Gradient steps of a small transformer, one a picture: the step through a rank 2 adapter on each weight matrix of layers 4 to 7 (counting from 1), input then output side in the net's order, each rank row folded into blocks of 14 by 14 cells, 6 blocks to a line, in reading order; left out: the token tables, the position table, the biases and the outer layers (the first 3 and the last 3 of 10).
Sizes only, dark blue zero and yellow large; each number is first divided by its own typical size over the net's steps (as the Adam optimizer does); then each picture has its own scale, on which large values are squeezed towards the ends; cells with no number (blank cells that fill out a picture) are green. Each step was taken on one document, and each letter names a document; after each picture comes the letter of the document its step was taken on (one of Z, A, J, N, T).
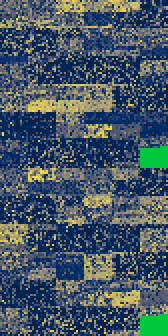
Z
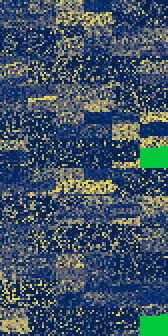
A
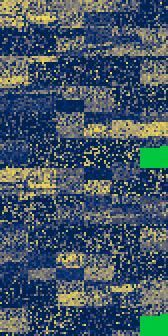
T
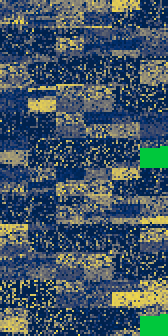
T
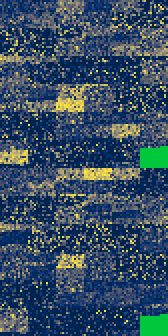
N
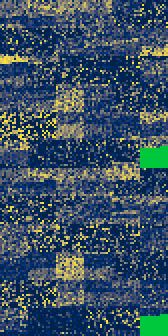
N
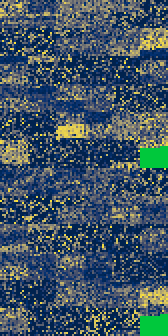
A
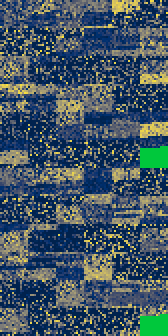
Z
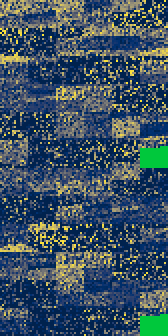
N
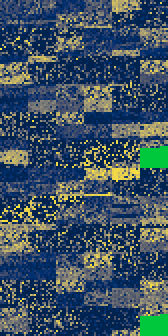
T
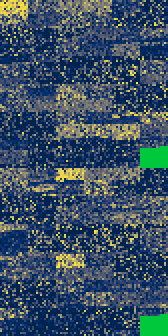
N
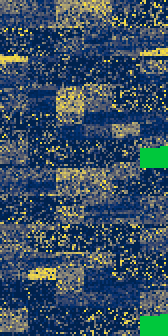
N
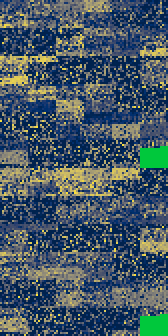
T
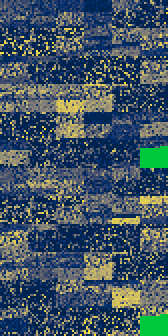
Z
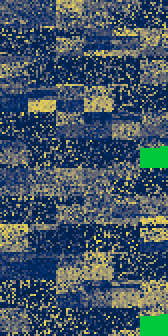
T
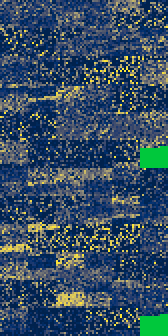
N
